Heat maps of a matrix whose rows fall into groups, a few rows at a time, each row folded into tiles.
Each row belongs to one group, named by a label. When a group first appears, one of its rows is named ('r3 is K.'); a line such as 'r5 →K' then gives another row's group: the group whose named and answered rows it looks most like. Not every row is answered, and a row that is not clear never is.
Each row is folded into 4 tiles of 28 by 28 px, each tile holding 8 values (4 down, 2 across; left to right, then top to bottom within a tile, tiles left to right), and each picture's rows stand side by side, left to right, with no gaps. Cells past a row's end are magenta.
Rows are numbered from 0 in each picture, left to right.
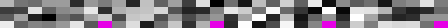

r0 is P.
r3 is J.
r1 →J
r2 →J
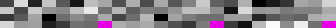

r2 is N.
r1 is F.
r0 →F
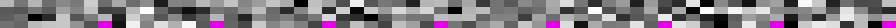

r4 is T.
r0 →P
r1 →J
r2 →P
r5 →P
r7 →N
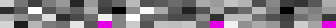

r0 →P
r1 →T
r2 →T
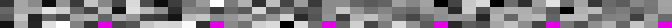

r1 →N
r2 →T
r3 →J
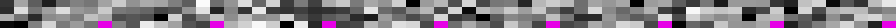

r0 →N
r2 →T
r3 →P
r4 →F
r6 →J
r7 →N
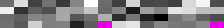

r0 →F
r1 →F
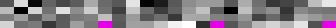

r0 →F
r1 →N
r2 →N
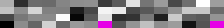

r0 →J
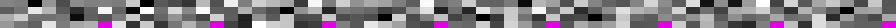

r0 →T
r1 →F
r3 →P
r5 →F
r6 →F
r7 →P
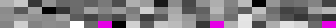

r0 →T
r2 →T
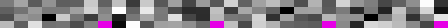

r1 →J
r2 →P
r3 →P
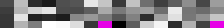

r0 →N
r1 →N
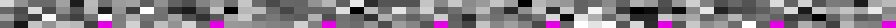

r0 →P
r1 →T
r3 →F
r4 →P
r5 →J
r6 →T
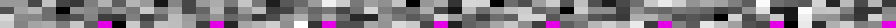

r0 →T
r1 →N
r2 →N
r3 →P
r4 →N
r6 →P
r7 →J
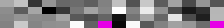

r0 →T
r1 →J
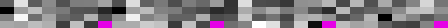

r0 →T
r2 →N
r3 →F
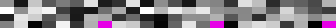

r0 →J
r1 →F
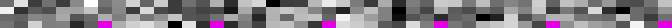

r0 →F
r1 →T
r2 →N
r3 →T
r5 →T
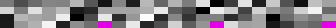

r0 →J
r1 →J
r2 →F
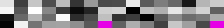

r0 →J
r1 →F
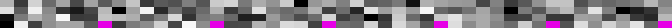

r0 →J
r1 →T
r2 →P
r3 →F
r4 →T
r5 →J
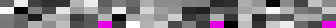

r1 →J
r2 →N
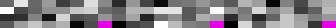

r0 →F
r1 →N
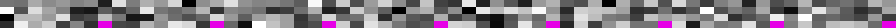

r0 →J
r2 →P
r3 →P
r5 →J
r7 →T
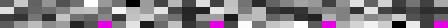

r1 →J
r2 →J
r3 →T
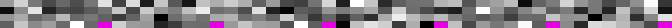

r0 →T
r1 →F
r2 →T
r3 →N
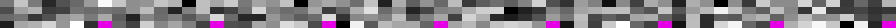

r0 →N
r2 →P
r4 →J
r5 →N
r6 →N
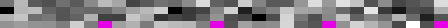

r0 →T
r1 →J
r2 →F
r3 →T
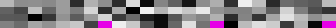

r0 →P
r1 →F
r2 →N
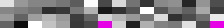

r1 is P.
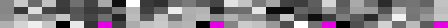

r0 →T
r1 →N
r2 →T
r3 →N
